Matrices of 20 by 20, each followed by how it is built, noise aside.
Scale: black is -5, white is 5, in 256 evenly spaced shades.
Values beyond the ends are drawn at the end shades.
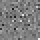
noise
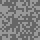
noise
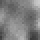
smooth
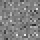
noise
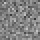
noise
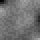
smooth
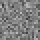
noise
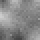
smooth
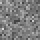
noise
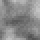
smooth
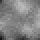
smooth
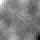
smooth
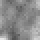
smooth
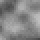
smooth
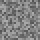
noise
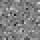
noise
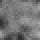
smooth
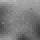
smooth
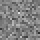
noise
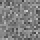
noise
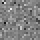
noise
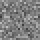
noise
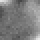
smooth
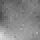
smooth
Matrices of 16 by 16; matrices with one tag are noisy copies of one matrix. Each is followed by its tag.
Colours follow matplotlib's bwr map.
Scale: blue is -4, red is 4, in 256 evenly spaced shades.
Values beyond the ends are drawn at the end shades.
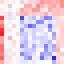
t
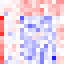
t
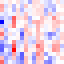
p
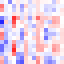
p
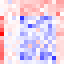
t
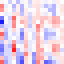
p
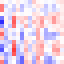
p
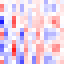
p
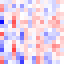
p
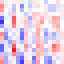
p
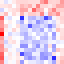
t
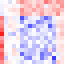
t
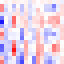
p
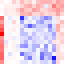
t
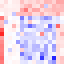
t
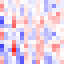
p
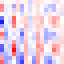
p
